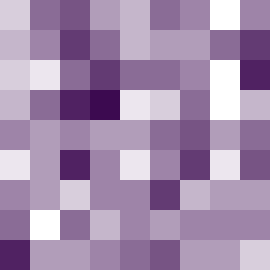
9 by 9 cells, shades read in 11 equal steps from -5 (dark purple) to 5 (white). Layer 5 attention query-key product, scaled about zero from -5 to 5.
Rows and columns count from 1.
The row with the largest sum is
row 1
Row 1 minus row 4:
1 0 2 6 -2 -4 1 0 -2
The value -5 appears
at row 4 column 4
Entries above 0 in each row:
4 4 3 5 4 4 5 3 5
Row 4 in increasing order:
-5 -4 -1 -1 2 2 3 4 5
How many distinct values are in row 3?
7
